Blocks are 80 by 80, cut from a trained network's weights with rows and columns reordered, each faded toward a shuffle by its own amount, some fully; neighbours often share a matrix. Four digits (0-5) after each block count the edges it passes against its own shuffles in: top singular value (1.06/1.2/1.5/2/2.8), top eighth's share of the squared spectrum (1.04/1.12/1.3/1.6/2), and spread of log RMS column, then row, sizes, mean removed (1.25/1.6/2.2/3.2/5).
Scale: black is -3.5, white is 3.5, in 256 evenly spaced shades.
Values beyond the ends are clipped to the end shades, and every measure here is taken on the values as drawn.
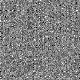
3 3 1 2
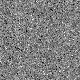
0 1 0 0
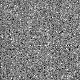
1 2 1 1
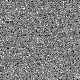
1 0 0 0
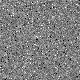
0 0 0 0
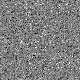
1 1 0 0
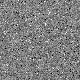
0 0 0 0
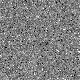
0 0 0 0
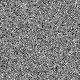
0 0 0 0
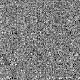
3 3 1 2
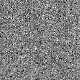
2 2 0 1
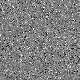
2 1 0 0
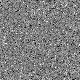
1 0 0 0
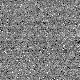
2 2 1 0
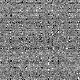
3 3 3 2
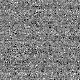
2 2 1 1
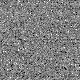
2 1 0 0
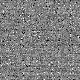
2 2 1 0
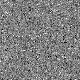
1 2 0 1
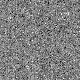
1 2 0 0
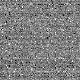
3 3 2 2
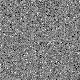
1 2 0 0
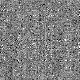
2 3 1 2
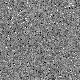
1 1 0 0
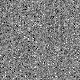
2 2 1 1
